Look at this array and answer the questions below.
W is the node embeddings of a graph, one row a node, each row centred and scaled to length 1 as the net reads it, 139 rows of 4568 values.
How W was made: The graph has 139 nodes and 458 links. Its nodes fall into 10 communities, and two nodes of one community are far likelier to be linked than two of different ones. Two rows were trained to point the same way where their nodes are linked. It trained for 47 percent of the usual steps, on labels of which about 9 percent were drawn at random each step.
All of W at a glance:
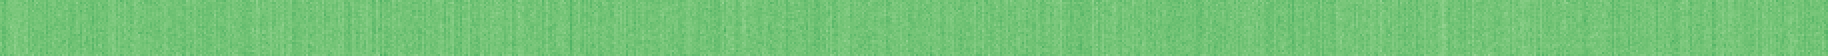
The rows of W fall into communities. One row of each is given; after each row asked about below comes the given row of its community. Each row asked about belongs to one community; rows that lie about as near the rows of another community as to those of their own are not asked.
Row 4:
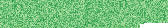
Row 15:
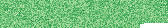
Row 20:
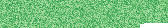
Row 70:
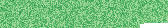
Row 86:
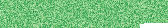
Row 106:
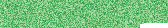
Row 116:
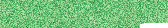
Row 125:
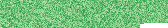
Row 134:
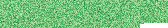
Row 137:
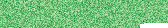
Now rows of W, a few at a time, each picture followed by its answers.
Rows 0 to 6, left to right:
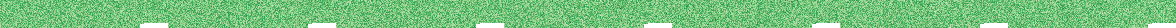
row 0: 116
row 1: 116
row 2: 116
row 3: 137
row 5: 116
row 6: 106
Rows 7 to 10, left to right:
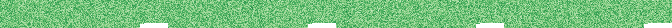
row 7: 20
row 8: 20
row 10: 116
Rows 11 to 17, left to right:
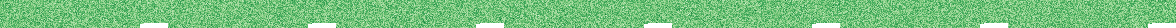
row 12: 20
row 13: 70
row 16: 70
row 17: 116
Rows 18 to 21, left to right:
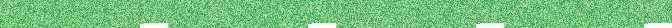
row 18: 86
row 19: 137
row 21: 134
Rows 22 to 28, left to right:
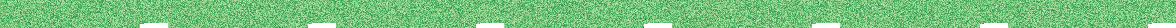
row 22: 4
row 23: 137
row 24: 70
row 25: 86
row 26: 134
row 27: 125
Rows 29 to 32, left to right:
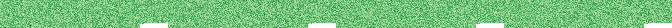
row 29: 20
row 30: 15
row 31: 106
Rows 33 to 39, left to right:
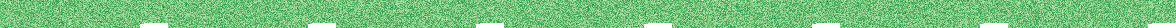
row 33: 86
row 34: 4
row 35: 20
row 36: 106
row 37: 15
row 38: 106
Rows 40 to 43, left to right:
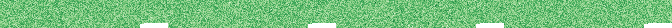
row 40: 116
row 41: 20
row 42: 125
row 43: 86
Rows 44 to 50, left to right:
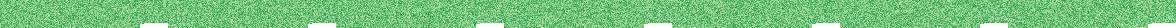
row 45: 15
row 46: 116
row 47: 86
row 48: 125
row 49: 70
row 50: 137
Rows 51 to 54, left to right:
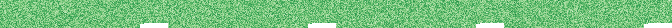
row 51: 70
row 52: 116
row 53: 86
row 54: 20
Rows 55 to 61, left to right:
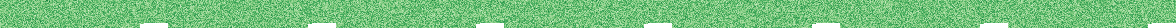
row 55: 116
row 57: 70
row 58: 86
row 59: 15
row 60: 125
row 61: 116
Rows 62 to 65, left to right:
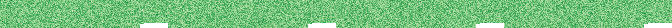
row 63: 4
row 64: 125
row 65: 70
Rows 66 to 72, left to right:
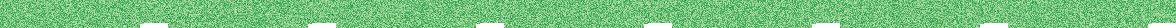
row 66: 106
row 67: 4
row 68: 106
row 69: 4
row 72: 116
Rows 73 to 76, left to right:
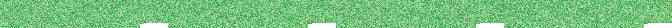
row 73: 106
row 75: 15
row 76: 20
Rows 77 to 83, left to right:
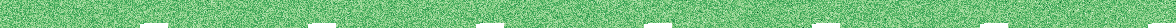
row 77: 20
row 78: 70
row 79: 134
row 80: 134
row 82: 20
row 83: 4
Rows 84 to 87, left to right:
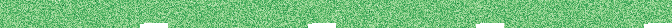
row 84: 106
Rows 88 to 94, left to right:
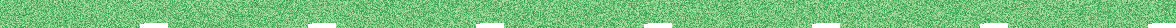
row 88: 86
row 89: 137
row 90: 4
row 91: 137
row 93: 125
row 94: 15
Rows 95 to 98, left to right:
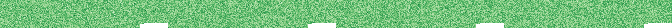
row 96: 134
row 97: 20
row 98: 15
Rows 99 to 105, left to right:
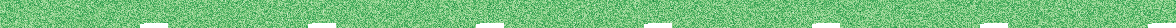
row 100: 86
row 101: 125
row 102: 4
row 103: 116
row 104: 106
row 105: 137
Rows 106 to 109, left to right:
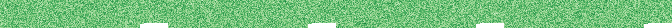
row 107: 125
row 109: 4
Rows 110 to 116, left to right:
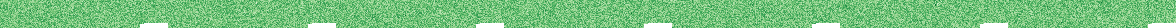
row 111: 106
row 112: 137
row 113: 20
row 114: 134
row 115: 137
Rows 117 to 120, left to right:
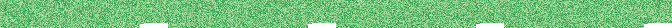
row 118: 15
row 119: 134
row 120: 20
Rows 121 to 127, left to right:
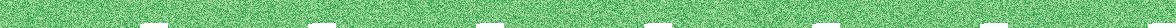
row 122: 15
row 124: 4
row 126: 70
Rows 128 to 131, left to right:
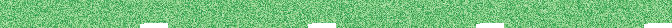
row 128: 86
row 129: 86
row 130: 134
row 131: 137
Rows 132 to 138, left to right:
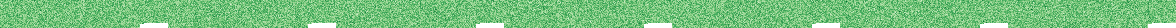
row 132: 4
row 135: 137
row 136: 116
